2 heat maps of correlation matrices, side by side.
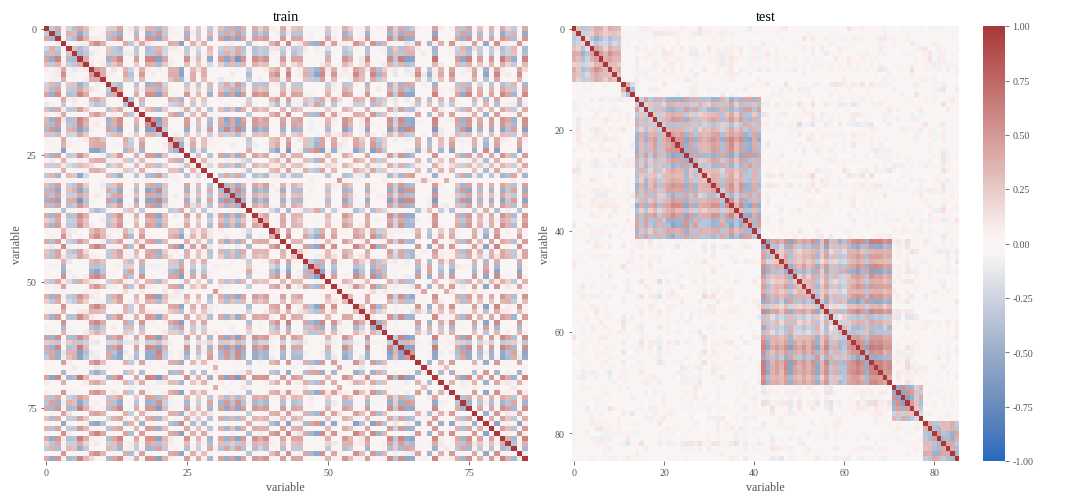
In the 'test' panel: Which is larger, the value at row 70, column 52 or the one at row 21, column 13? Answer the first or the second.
the first
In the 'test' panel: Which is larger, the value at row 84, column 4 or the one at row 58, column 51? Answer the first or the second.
the second
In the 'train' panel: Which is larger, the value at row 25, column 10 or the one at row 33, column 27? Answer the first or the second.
the second
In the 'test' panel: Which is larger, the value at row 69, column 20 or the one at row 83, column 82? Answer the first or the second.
the second
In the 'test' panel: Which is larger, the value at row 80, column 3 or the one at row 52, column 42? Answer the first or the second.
the second
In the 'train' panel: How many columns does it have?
86
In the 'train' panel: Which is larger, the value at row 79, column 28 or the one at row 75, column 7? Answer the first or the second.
the second
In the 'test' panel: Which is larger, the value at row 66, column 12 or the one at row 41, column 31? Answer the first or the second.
the first
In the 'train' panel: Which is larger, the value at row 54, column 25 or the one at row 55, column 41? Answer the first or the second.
the second
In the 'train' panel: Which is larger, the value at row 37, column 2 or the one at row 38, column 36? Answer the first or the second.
the first
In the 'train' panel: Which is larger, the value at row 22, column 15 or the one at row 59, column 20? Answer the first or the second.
the second
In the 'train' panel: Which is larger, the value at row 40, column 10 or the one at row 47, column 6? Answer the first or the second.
the first
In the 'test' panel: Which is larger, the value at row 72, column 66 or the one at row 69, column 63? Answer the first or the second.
the second
